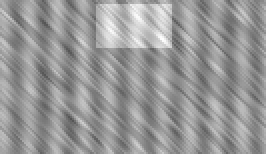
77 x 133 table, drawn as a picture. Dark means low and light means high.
Odd patch: higher, in the top middle. Average level on the scale: 60%. Ninth with the highest average: top middle. Stripes: upright, repeating 10 times.
